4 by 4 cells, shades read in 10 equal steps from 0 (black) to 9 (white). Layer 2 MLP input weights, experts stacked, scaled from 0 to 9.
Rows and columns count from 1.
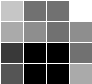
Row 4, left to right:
3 0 0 6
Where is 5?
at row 2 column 2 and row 2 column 4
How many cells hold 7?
1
